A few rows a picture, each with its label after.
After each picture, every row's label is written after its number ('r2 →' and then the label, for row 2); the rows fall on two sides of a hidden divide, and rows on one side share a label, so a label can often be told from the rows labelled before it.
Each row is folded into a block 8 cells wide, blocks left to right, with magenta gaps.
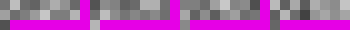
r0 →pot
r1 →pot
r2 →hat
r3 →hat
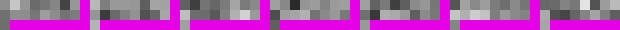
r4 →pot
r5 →hat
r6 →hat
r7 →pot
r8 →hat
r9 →pot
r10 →hat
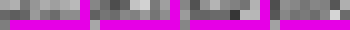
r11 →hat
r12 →hat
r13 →hat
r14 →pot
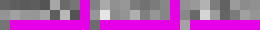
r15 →pot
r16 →pot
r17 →pot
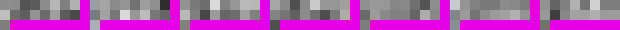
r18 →hat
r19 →pot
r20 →hat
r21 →hat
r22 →pot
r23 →pot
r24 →hat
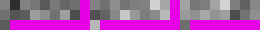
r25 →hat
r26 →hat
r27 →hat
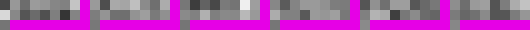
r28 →hat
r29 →hat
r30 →hat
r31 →hat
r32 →pot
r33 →hat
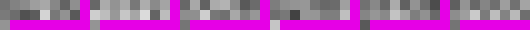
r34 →hat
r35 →pot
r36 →pot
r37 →hat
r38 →pot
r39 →pot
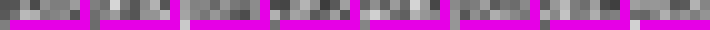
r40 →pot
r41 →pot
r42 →hat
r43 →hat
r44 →pot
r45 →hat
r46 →pot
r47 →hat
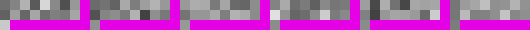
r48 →hat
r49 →hat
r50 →pot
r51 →pot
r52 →hat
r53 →pot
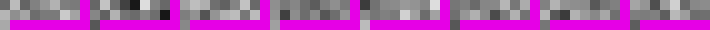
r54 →pot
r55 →pot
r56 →pot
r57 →hat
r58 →hat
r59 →pot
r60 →hat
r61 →hat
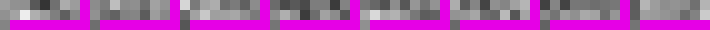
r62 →pot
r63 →hat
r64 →pot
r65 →pot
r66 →pot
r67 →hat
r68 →pot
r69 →pot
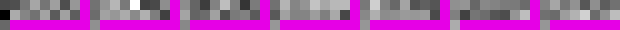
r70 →pot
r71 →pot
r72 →hat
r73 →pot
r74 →pot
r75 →hat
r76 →pot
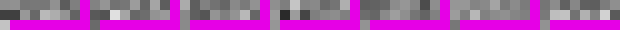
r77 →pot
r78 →pot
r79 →hat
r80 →hat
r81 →hat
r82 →pot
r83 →pot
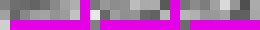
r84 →hat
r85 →hat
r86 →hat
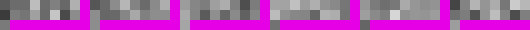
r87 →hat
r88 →hat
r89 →hat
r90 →pot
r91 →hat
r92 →hat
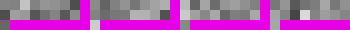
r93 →pot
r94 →hat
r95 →hat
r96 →hat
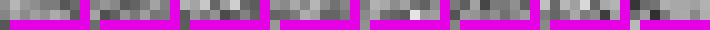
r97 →pot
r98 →hat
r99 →pot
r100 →hat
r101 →pot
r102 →pot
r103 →hat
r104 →hat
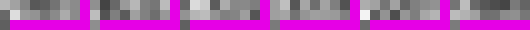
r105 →pot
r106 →hat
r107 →pot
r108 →pot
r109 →hat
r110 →pot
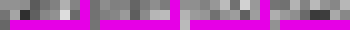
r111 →pot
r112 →pot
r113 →hat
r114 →hat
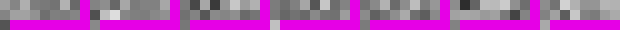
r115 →pot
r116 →pot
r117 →hat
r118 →hat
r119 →hat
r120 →hat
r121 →hat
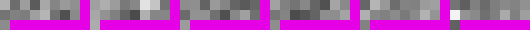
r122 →hat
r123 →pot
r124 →pot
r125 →hat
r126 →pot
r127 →hat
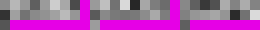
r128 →pot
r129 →pot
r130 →hat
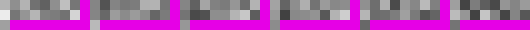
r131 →hat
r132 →hat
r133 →hat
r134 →hat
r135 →hat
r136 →hat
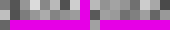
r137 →hat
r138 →pot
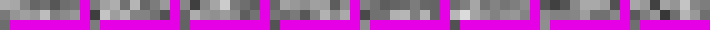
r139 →pot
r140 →pot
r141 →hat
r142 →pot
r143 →pot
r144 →pot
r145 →hat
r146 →pot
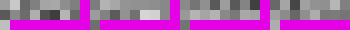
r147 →pot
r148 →pot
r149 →pot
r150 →hat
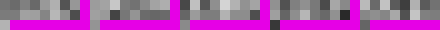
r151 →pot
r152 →hat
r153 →pot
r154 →hat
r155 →pot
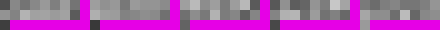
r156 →pot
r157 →pot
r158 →pot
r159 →pot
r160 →hat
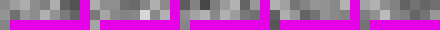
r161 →pot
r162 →pot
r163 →pot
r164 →pot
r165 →pot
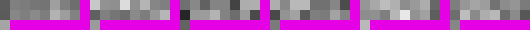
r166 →pot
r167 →hat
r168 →pot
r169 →pot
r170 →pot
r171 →pot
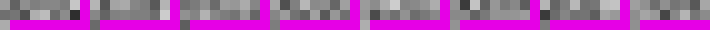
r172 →hat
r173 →hat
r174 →pot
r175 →hat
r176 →hat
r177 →hat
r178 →hat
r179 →pot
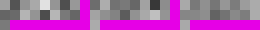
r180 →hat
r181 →pot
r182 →hat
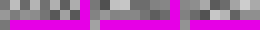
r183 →pot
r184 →hat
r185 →hat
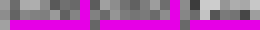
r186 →hat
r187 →pot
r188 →hat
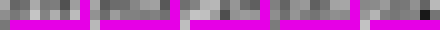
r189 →hat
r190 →hat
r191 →pot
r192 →hat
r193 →hat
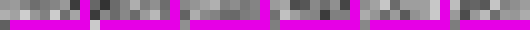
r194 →pot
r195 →hat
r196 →pot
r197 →pot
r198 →hat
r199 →hat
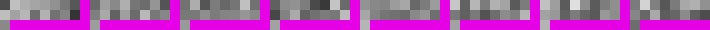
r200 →pot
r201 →pot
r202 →pot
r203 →pot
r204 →hat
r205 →hat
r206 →hat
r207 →pot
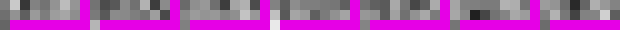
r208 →pot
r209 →hat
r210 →pot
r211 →hat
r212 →hat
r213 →hat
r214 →pot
